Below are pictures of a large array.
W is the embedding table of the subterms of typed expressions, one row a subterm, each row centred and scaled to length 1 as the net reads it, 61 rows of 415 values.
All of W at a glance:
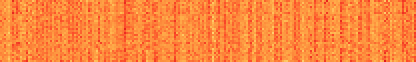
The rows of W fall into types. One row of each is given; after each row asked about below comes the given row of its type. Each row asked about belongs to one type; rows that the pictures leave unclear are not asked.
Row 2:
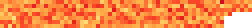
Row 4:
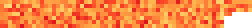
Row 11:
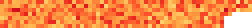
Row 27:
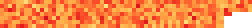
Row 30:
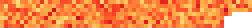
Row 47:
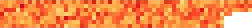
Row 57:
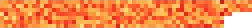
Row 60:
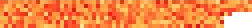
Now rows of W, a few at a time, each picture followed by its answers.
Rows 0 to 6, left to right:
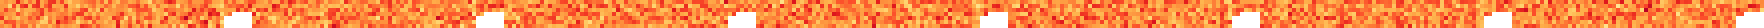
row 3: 27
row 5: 27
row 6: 47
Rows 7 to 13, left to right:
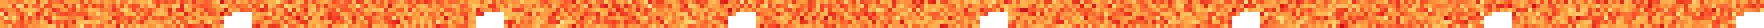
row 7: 57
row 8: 27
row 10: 60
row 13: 47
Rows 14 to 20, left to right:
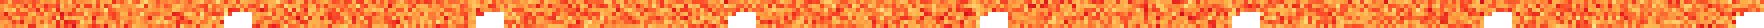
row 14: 60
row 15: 27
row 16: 2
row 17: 57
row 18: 47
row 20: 60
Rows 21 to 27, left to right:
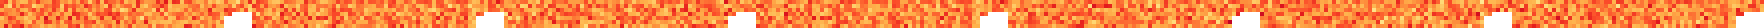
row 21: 60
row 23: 57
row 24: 27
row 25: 2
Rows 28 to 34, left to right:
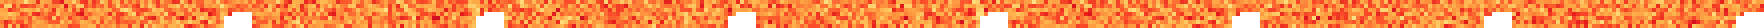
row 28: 2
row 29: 27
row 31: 4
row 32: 2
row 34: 57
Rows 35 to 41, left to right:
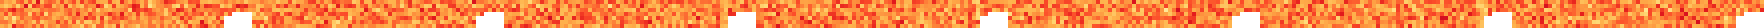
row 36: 2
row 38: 4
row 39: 57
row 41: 30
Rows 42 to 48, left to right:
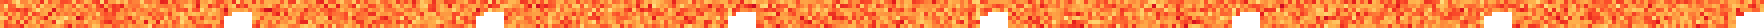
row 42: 30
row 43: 11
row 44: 47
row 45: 4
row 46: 30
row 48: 27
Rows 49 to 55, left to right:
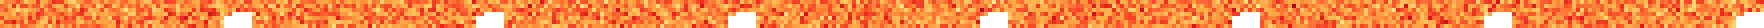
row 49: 57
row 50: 57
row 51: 11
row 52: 60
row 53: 2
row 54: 4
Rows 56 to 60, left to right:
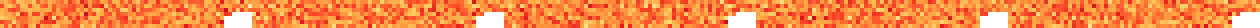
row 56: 2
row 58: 4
